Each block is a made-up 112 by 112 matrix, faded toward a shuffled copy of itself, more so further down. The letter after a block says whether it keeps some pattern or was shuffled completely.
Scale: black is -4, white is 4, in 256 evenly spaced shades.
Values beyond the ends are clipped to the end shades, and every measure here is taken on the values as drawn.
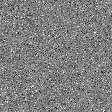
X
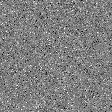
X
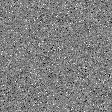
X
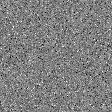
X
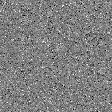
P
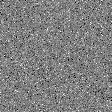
X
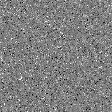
P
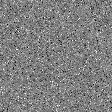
X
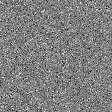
X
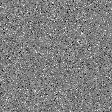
X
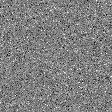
X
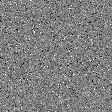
X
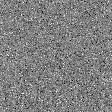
X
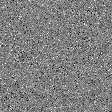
X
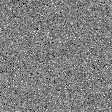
X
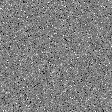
X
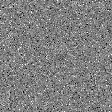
P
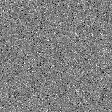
P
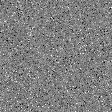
X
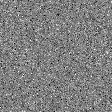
P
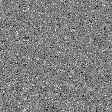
P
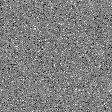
X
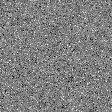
X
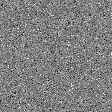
X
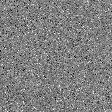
X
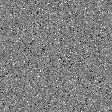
P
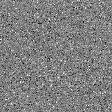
P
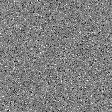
P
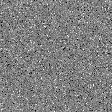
P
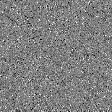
P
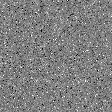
X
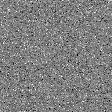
P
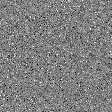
P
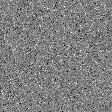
X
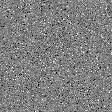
P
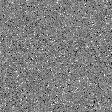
P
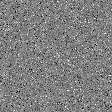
X
